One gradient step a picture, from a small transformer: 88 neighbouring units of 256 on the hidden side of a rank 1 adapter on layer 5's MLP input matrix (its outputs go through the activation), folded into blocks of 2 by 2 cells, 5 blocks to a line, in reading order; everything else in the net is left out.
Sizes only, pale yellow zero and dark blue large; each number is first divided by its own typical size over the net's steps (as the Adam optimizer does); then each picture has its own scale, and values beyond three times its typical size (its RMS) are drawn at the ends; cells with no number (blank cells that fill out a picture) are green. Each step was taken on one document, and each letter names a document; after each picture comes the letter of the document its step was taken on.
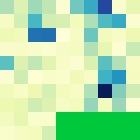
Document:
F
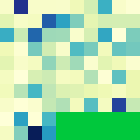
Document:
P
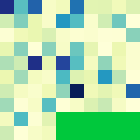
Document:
F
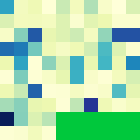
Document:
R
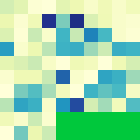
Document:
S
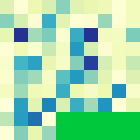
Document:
R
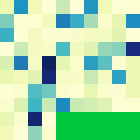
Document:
S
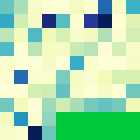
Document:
P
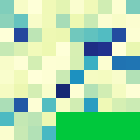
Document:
R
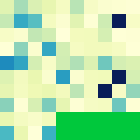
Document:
F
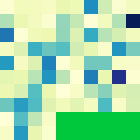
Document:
S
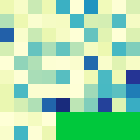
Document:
S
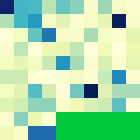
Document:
F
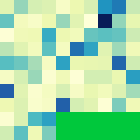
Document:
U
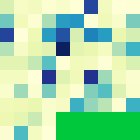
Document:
S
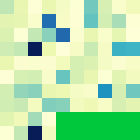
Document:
P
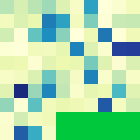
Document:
S
